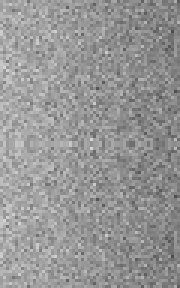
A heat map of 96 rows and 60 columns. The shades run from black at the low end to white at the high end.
Histogram: bell-shaped. Stripes: none. Slope: up to the left. Odd rows or columns: none. Mirror symmetry: top to bottom.
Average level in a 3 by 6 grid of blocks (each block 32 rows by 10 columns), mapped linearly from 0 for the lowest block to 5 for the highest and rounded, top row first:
5 4 3 2 1 0 | 5 4 3 2 1 0 | 5 4 3 2 1 0
